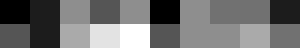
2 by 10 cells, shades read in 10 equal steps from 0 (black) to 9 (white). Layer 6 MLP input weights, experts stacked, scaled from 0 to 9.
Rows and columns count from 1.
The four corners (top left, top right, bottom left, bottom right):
0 1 3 4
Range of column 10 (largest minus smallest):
3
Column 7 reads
5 5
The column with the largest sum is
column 5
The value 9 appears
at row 2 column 5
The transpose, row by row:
0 3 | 1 1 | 5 6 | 3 8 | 5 9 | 0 3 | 5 5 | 4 5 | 4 6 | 1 4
